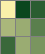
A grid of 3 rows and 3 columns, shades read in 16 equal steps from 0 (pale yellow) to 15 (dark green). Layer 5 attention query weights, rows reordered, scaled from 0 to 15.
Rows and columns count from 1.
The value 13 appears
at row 1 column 3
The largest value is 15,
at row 1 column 2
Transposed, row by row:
0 5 12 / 15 6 6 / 13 10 8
